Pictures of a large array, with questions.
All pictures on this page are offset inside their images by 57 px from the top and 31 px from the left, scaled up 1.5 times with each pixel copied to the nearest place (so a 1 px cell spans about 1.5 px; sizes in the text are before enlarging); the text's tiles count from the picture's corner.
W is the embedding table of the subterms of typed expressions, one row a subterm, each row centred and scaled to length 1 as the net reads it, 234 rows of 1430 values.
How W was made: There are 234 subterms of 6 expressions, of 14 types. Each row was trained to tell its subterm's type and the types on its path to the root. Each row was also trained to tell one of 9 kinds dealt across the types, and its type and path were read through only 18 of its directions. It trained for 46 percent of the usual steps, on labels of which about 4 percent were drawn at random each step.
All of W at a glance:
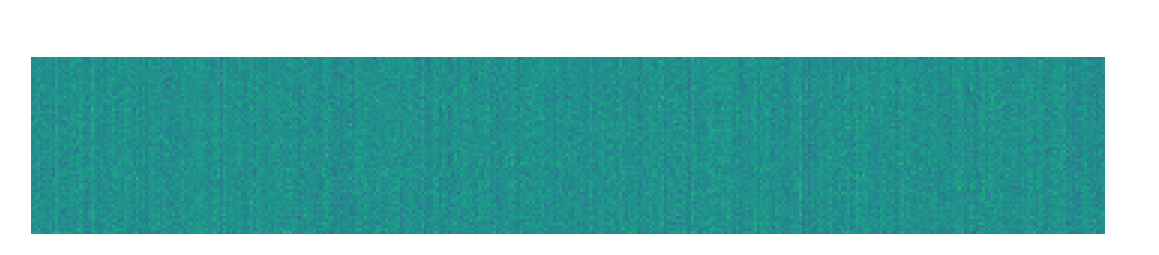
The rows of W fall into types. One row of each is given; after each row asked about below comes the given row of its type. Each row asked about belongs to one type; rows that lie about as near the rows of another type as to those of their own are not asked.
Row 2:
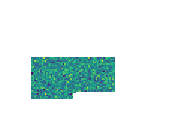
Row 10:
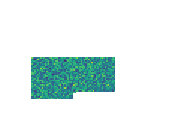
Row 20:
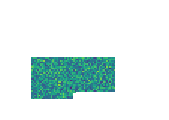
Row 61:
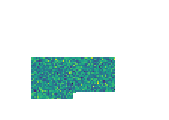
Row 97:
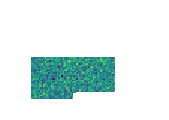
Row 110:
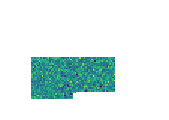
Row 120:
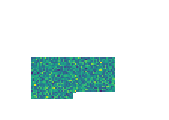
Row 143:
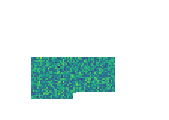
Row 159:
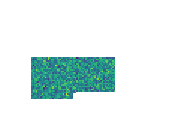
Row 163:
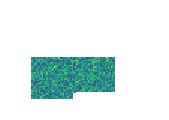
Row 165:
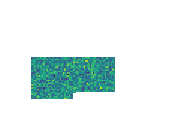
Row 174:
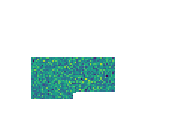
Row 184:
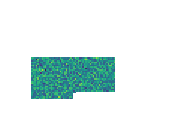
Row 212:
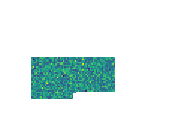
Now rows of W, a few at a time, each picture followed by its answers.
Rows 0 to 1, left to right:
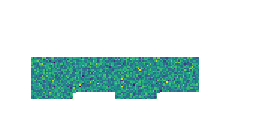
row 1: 2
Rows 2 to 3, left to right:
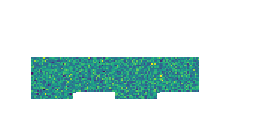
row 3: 97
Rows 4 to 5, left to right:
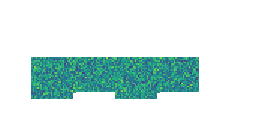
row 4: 184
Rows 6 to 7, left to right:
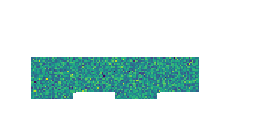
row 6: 143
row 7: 10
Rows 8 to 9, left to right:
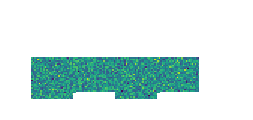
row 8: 97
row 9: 165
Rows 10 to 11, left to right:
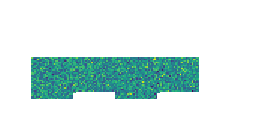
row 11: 184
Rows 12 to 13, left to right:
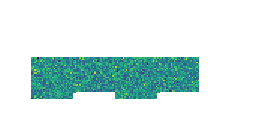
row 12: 159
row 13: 110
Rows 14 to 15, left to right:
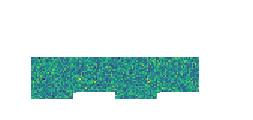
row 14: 120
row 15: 97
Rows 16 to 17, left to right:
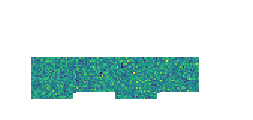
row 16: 110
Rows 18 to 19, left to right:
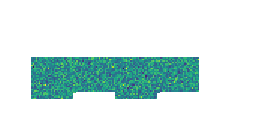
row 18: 97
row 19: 2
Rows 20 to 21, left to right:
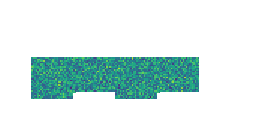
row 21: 143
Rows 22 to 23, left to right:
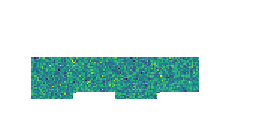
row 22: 212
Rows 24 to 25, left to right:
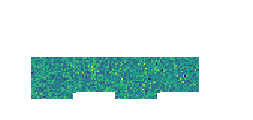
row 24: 165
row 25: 2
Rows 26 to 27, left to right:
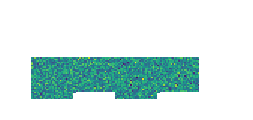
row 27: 174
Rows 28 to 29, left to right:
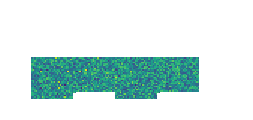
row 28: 165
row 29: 143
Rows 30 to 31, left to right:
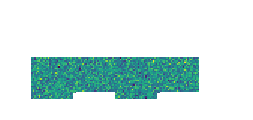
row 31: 2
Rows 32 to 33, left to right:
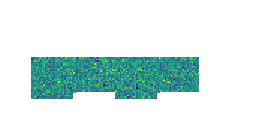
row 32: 159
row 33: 184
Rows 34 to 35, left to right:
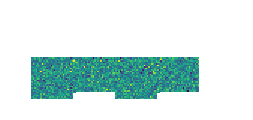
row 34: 2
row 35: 174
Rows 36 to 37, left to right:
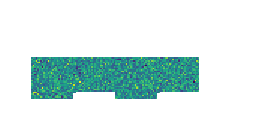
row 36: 10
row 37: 10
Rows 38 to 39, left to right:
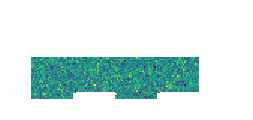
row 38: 97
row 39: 2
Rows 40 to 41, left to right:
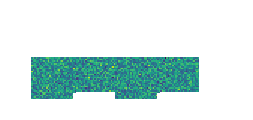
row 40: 143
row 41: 2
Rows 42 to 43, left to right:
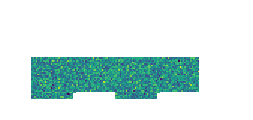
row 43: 143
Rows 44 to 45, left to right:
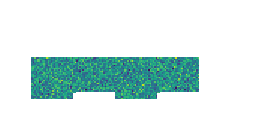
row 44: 159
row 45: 61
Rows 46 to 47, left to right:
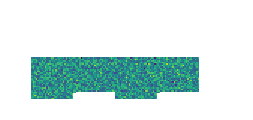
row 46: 120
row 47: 97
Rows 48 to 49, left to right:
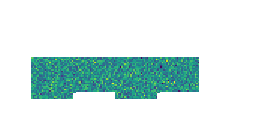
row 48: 61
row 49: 20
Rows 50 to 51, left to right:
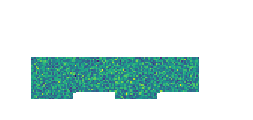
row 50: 159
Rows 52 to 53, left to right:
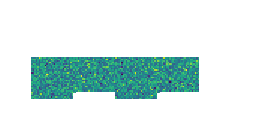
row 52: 143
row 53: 174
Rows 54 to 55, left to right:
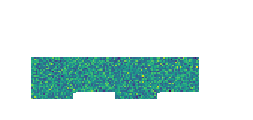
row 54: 97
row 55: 165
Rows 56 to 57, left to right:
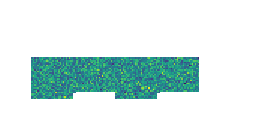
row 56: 212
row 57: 165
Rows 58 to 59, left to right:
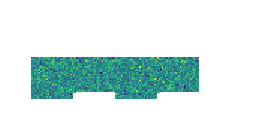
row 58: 143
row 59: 61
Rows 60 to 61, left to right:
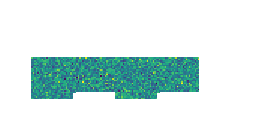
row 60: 159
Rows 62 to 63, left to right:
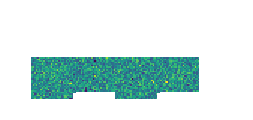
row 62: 212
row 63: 10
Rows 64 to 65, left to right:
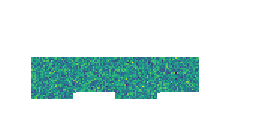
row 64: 184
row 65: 184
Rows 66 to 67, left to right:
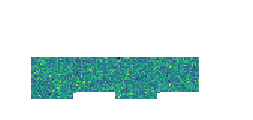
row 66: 159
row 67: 97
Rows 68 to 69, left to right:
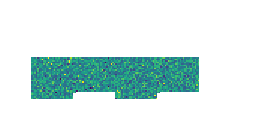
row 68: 120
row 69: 120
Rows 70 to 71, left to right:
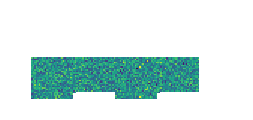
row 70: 184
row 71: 174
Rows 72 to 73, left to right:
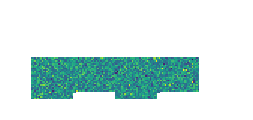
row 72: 143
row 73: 110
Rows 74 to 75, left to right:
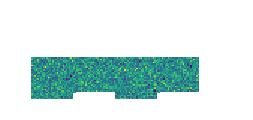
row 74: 97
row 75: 159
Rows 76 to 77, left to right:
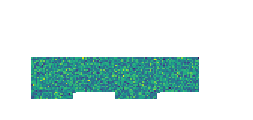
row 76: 184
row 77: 184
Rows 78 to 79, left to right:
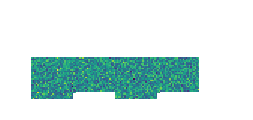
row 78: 163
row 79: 120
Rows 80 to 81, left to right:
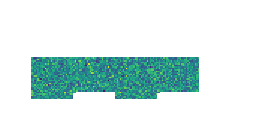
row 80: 97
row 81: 212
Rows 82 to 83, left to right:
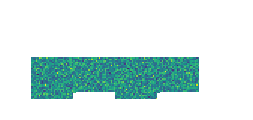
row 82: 97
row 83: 2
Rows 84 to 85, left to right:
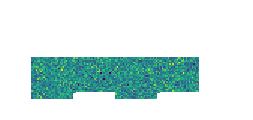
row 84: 20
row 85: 212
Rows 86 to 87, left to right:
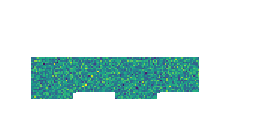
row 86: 2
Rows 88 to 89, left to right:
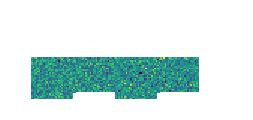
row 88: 174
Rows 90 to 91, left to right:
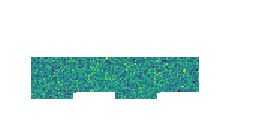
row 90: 212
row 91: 20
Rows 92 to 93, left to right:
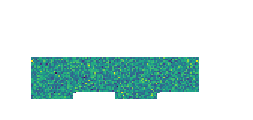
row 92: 165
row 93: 163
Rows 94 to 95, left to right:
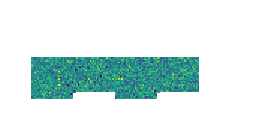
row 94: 212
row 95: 159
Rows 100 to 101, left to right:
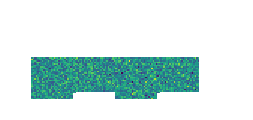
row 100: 10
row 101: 165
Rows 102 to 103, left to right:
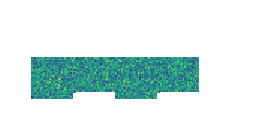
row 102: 2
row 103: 97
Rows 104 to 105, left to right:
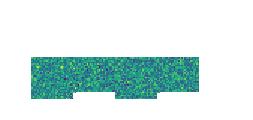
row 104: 174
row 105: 159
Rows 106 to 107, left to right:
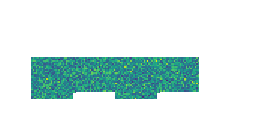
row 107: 120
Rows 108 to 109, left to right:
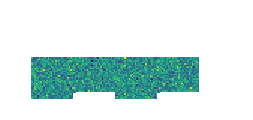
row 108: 184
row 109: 174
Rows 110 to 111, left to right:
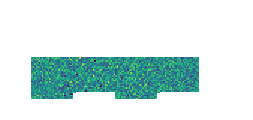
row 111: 120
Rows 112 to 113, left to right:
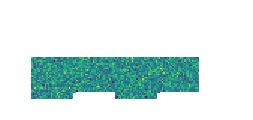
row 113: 2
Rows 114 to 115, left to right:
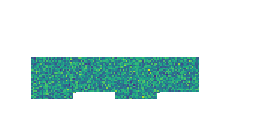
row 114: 212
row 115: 110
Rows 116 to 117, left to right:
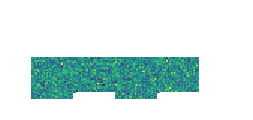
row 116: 2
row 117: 184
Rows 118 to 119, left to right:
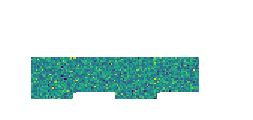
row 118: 61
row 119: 97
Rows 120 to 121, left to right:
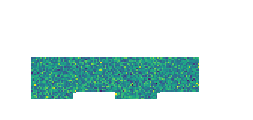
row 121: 61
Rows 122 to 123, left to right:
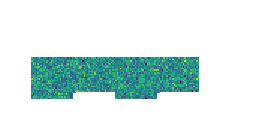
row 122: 184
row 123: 159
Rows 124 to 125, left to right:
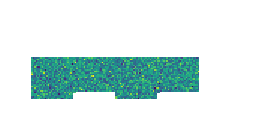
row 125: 2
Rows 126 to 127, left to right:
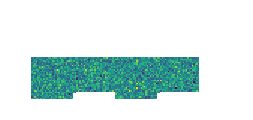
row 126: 10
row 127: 120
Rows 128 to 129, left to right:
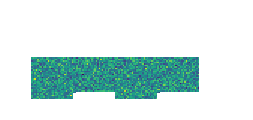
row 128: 174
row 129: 97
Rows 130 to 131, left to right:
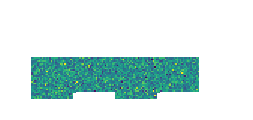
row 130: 110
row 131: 120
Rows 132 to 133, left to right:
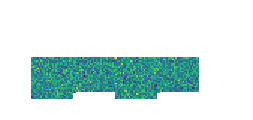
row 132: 10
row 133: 159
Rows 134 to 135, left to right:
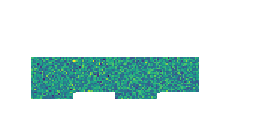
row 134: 174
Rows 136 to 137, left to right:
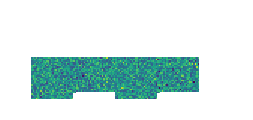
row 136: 159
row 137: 97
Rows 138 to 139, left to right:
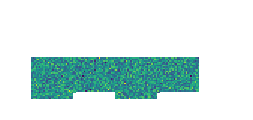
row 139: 2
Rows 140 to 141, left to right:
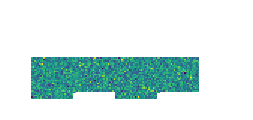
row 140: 20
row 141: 61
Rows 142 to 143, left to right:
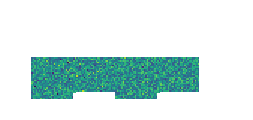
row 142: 20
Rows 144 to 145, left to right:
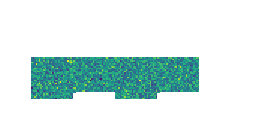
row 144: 2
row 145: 61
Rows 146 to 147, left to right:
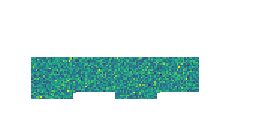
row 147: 20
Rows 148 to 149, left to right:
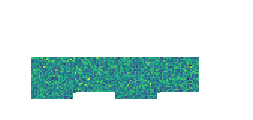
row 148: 174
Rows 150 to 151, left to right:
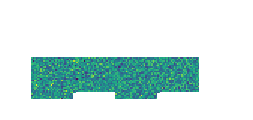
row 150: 184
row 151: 184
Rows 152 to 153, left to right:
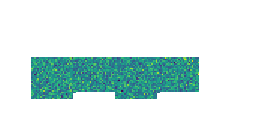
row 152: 165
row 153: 2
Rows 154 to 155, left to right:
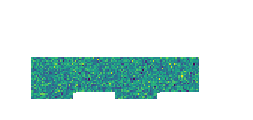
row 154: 163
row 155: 174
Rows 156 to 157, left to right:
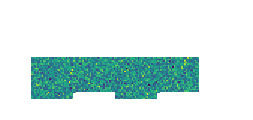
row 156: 174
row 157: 97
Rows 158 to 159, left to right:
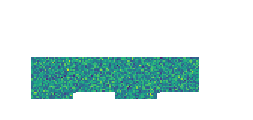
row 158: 174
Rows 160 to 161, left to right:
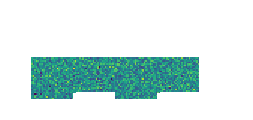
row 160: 143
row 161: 165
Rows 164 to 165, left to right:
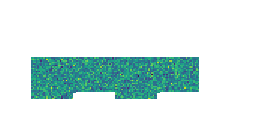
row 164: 61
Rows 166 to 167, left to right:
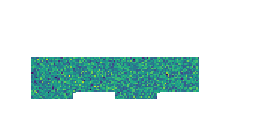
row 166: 97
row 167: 143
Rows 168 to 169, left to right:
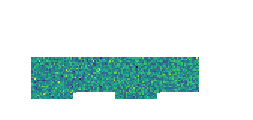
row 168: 61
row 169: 143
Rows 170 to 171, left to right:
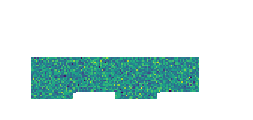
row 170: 2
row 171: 120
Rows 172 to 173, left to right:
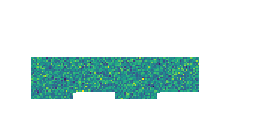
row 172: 143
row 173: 163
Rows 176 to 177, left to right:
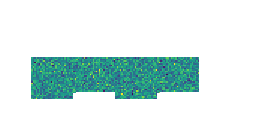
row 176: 20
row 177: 165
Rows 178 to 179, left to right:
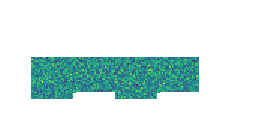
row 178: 143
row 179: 120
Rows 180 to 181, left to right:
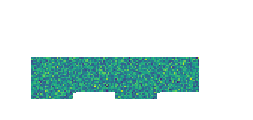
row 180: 159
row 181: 10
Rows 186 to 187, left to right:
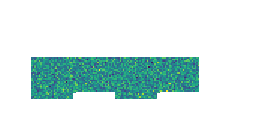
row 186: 165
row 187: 212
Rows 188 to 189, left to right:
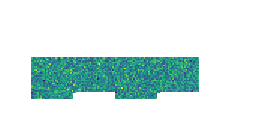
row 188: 20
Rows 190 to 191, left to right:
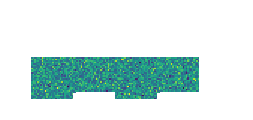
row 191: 61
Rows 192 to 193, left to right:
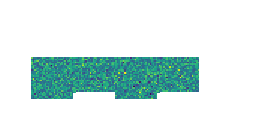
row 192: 97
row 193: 174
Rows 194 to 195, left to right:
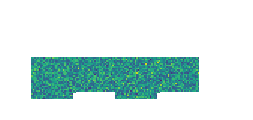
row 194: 159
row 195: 159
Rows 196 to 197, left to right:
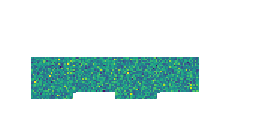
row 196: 174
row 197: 212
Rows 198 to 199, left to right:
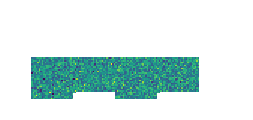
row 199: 143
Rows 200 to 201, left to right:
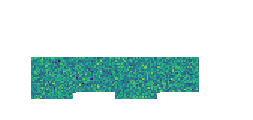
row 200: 110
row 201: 10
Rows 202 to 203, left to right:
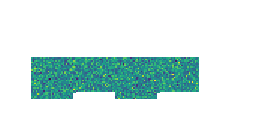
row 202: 184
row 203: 212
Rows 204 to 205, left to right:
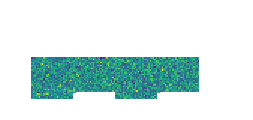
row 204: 20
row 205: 163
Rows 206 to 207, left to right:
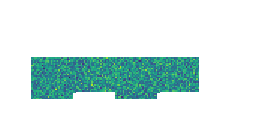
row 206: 110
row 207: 184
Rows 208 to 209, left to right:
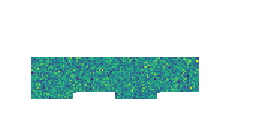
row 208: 110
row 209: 212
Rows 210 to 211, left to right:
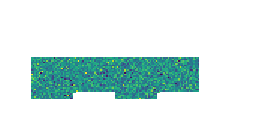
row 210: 143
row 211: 61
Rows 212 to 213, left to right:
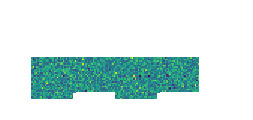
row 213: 120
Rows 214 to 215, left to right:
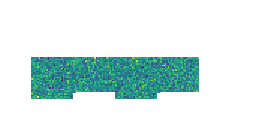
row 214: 184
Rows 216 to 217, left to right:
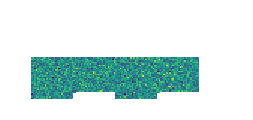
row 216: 184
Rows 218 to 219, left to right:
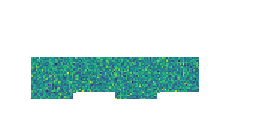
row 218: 163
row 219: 20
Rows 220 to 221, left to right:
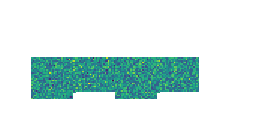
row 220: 20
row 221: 159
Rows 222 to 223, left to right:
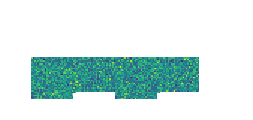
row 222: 20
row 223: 159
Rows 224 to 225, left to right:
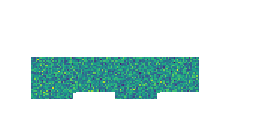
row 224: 212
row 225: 10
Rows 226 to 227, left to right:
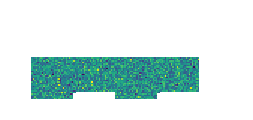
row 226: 212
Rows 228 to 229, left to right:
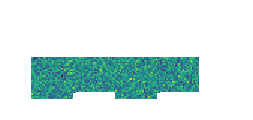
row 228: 184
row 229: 174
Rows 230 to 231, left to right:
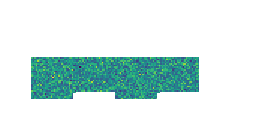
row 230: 163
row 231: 159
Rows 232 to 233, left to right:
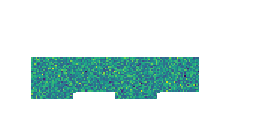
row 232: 163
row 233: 2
